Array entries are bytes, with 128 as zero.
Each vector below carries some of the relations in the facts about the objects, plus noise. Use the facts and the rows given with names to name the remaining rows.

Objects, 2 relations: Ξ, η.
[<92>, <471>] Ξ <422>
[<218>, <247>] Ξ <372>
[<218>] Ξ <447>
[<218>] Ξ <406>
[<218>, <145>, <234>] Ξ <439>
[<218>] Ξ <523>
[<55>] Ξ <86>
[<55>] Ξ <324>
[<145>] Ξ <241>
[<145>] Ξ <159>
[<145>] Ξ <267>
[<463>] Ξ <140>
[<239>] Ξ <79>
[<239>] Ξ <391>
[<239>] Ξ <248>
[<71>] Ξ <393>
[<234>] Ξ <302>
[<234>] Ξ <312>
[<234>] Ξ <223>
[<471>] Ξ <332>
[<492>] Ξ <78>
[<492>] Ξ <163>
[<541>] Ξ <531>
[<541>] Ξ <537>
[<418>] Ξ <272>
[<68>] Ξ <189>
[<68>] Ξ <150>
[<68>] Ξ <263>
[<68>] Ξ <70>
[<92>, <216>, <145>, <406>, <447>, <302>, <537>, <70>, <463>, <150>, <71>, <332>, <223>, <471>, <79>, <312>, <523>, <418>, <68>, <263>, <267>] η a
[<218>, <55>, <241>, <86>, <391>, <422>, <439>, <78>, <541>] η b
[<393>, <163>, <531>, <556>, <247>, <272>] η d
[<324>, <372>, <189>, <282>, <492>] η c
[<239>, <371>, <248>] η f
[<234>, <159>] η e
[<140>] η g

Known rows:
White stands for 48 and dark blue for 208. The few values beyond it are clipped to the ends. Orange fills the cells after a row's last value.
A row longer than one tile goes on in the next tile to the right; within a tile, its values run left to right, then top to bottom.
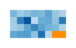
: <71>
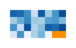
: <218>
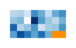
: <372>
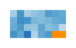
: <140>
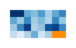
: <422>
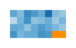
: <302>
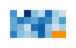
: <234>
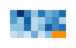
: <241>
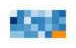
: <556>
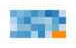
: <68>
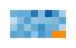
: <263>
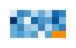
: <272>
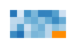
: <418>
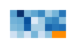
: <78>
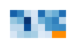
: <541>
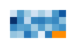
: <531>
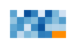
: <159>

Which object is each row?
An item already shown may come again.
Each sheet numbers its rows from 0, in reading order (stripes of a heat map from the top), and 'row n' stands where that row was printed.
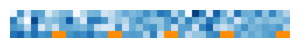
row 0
<324>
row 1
<239>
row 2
<68>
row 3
<159>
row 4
<332>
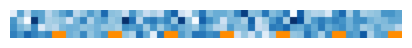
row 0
<282>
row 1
<537>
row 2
<531>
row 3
<371>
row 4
<391>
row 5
<393>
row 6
<140>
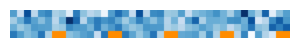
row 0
<145>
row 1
<163>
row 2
<145>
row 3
<463>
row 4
<55>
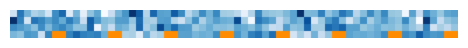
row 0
<556>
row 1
<492>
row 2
<439>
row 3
<79>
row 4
<248>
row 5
<78>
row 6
<79>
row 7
<189>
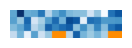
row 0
<86>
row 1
<247>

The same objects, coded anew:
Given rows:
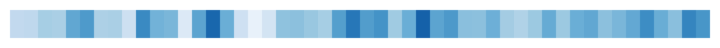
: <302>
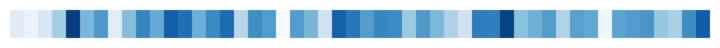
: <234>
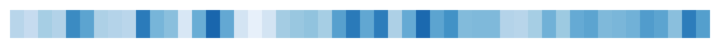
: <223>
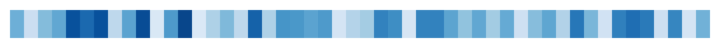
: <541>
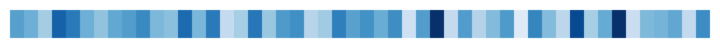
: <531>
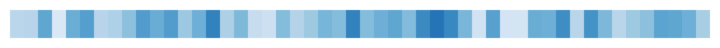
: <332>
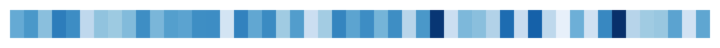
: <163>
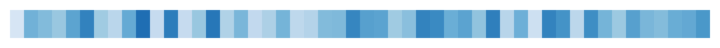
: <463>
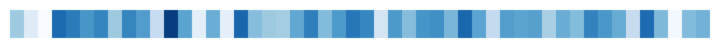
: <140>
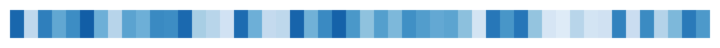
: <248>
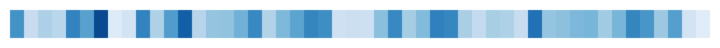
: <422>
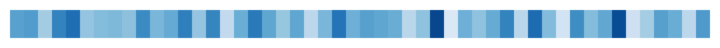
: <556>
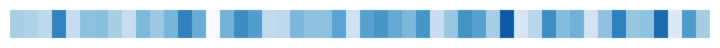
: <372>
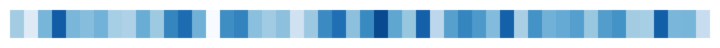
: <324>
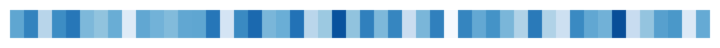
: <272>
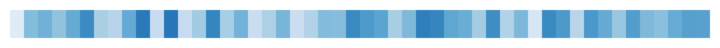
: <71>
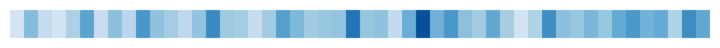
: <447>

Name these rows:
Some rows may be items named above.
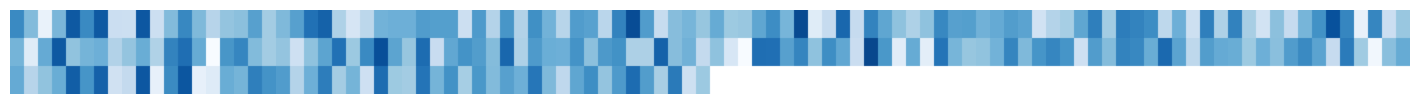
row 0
<241>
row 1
<78>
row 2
<324>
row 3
<140>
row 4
<55>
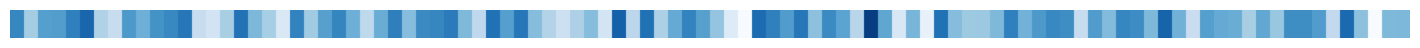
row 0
<371>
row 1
<140>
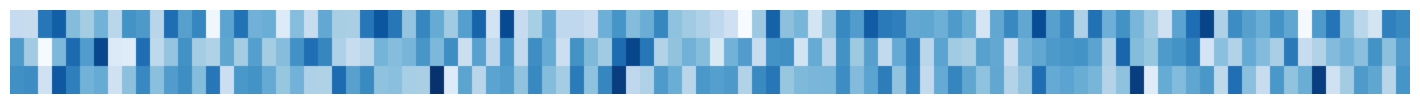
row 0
<492>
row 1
<159>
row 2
<439>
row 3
<418>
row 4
<393>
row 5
<556>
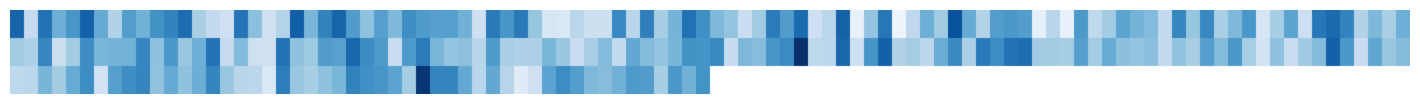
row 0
<248>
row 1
<218>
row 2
<79>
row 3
<391>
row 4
<537>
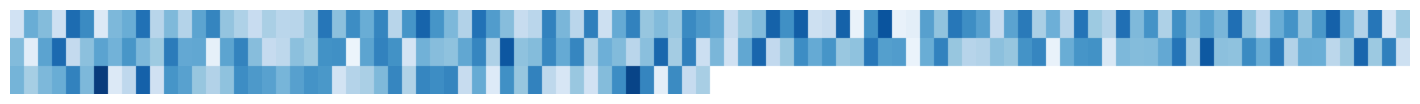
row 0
<145>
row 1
<55>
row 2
<189>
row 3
<189>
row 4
<78>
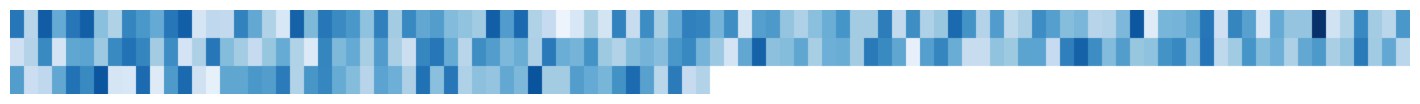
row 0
<239>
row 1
<247>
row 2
<68>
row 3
<282>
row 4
<86>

